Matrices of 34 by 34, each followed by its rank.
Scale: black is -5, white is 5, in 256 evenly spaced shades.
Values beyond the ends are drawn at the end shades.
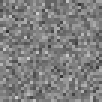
full rank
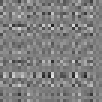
two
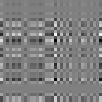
one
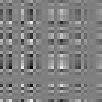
one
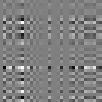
one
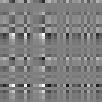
one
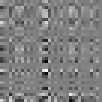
two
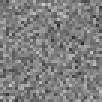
full rank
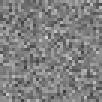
full rank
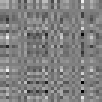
two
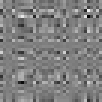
two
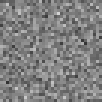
full rank
